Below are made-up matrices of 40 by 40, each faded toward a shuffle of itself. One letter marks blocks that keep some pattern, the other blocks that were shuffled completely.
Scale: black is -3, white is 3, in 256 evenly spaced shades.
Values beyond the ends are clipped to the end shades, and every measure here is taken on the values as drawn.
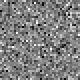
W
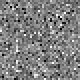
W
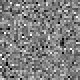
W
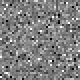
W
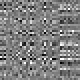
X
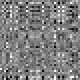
X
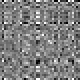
X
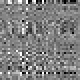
X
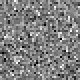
W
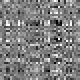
X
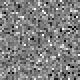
W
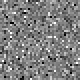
W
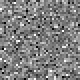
W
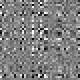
X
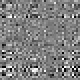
X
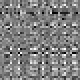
X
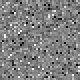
W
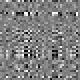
X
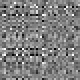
X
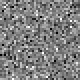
W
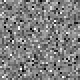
W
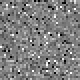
W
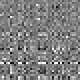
X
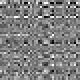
X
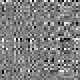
X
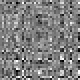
X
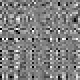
X
